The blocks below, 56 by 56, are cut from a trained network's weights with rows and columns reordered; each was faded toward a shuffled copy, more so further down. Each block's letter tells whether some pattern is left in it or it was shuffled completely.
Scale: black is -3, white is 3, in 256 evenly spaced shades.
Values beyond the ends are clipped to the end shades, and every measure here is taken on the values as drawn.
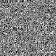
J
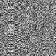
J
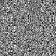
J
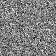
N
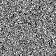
N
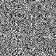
J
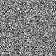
J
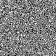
N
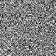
J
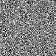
J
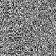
J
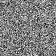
N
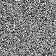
N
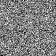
N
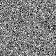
N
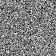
N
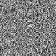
J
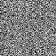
J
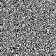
J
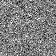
N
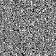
J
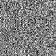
J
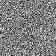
J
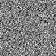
J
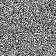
N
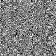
J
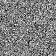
N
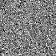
J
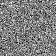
N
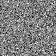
N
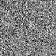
J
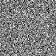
J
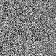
J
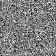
N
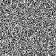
J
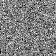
N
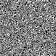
N
